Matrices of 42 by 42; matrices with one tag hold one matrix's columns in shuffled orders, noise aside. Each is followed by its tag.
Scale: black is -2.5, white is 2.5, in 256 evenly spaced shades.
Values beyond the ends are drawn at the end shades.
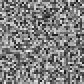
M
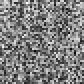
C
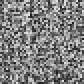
C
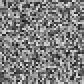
M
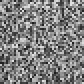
C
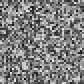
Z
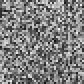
C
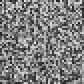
C
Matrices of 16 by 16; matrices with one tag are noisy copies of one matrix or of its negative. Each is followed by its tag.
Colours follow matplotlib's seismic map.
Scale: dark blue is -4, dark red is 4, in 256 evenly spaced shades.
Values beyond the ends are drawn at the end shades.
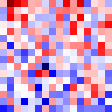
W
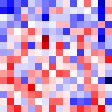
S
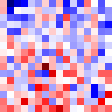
W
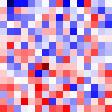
W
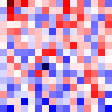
W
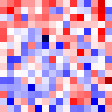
S
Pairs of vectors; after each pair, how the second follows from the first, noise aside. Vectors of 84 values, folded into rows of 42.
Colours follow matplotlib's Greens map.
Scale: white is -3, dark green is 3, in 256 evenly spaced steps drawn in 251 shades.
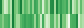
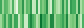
shuffled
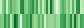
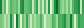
sign-scrambled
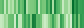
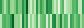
shuffled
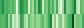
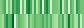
shuffled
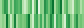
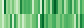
shuffled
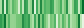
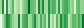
shuffled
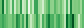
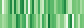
sign-scrambled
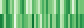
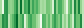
shuffled
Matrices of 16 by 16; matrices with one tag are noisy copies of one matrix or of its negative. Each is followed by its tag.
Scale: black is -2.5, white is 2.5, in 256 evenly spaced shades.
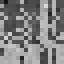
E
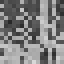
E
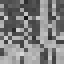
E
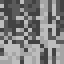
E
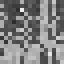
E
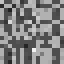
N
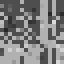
E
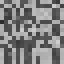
N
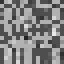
N
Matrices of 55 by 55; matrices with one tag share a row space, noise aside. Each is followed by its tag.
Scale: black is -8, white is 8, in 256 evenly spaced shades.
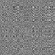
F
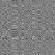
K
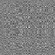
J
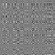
F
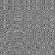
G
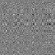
F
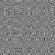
G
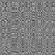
K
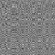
K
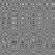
K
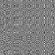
G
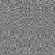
J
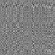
F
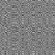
K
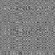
J
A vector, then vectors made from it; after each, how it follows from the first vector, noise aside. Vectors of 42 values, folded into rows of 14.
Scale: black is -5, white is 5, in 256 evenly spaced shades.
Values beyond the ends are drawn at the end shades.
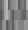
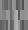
wrapped around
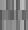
wrapped around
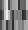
scaled up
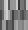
scaled up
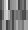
scaled up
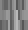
wrapped around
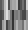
scaled up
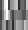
scaled up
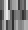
scaled up
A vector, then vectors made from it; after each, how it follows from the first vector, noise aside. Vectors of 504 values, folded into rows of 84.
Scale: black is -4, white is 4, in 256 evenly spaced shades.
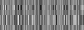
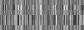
negated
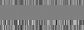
partly zeroed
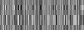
copied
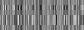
copied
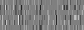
partly zeroed
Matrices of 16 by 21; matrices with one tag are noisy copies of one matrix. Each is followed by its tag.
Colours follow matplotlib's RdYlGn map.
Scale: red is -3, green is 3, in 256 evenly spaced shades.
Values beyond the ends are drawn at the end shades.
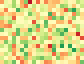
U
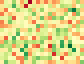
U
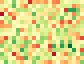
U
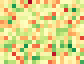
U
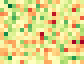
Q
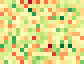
U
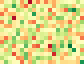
U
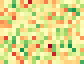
U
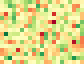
Q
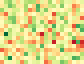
Q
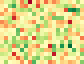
U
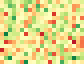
Q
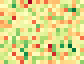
U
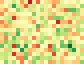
U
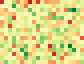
U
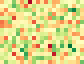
U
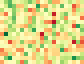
Q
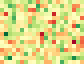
Q
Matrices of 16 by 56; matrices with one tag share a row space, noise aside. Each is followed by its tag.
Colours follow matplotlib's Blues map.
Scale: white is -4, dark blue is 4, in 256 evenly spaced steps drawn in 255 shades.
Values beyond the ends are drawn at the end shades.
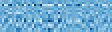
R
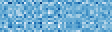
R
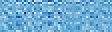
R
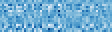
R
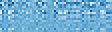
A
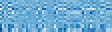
A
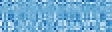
A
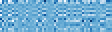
A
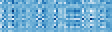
A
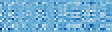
A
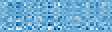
R
